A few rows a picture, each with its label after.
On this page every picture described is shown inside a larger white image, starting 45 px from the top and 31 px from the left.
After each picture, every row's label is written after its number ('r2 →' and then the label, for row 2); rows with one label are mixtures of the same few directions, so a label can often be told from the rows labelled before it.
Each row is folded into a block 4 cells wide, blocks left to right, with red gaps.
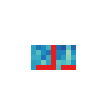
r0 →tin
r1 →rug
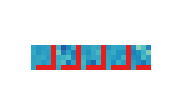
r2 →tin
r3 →tin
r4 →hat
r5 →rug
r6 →tin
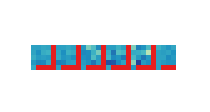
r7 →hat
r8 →hat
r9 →tin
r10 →hat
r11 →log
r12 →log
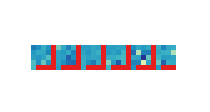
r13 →rug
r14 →log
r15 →hat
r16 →hat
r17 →tin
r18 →log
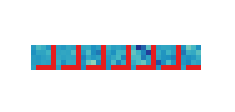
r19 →tin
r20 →log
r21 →hat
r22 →rug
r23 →tin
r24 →hat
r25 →tin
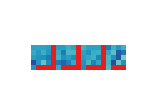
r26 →hat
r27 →hat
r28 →rug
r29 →rug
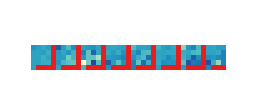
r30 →log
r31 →log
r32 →hat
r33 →hat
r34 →rug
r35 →log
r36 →log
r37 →hat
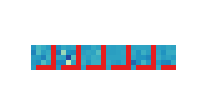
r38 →tin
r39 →tin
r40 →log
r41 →hat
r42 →hat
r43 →hat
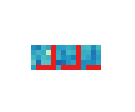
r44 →log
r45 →hat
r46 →rug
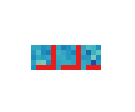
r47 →hat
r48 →tin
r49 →tin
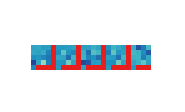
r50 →hat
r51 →tin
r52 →hat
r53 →tin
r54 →tin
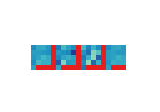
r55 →log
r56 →log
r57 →rug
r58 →log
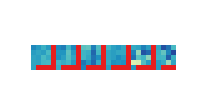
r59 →log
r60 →rug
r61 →rug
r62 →log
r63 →hat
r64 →tin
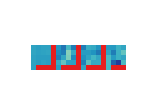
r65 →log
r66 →rug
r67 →log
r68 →hat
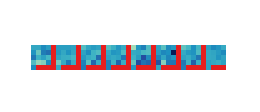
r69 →hat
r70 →hat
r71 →rug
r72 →rug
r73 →log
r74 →log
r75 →rug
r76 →tin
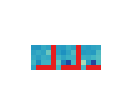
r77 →log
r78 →hat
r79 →hat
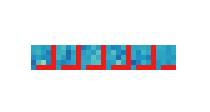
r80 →hat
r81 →rug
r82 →log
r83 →tin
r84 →hat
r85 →rug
